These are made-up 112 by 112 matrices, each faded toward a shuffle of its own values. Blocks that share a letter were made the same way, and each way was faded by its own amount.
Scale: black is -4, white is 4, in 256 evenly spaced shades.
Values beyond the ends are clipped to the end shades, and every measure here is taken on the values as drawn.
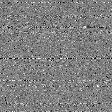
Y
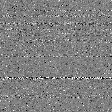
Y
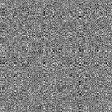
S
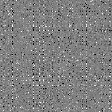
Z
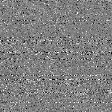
Y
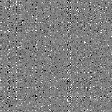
Z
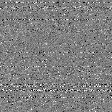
Y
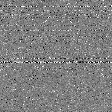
Y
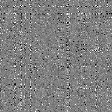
Z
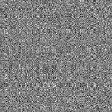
S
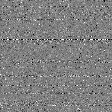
Y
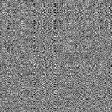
S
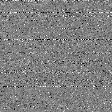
Y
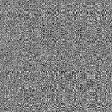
S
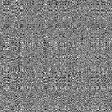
S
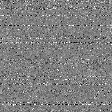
Y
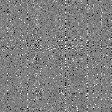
Z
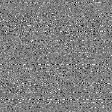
Y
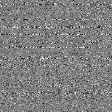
Y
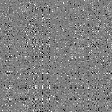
Z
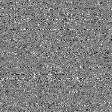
Y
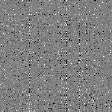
Z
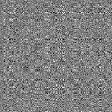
S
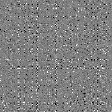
Z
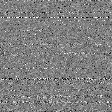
Y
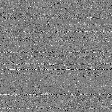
Y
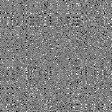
Z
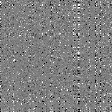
Z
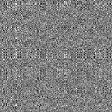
S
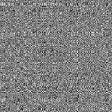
S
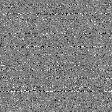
Y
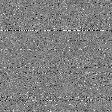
Y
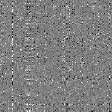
Z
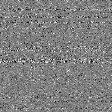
Y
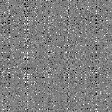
Z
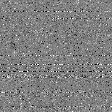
Y
